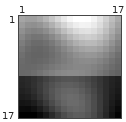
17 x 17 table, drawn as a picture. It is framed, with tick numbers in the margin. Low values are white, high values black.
Ninth with the highest average: bottom left. Seam: horizontal, 60% of the way down, the bottom part higher. Stripes: none. Slope: up to the bottom. Lone odd cells: none. Calmest part: bottom middle.
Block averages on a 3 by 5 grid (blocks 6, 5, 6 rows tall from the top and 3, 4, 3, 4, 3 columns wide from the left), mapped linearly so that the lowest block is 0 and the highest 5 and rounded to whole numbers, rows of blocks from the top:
2 2 0 0 1 | 3 3 2 2 3 | 5 4 3 4 5
